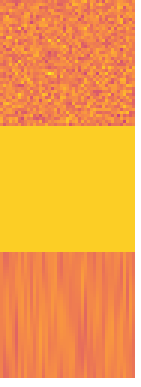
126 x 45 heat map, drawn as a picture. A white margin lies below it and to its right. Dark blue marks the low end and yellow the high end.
It is made of 3 by 1 panels. Panel 1,1: high, fine-grained. Panel 2,1: very high, flat. Panel 3,1: high, streaked downward, faint in contrast.
